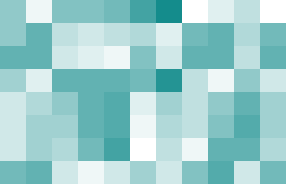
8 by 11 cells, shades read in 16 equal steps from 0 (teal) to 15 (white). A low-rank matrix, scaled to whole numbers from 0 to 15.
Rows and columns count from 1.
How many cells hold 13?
5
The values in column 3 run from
5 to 12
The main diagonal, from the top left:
8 5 12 5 4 14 11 7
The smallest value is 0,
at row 1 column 7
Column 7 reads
0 13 12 1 9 10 11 12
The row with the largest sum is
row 7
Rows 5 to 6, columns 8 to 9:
11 8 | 11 7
